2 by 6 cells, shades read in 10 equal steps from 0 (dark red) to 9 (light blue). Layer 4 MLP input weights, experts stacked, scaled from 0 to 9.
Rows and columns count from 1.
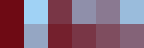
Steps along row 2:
up down up up up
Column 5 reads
5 3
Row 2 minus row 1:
0 -2 -1 -4 -2 -4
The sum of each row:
30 17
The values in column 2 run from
7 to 9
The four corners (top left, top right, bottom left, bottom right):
0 8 0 4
